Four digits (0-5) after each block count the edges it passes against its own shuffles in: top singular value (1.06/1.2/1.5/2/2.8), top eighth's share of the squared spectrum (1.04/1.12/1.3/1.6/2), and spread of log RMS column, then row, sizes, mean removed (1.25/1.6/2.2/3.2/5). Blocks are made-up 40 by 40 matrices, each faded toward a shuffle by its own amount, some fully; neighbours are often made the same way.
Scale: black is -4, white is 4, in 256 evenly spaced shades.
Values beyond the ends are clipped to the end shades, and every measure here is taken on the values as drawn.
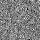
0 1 0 0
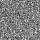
0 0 0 0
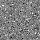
0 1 0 0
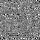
1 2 0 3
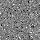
0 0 0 0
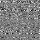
1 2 0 3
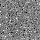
0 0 0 0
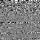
2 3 0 3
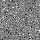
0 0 0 0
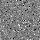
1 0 0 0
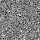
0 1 0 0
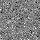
0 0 0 1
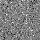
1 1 0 0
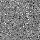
2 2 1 0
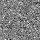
1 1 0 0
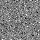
1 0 0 0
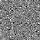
3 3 1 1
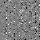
2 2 2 0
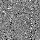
1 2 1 0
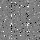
2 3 1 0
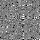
3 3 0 2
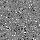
1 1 0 0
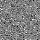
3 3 1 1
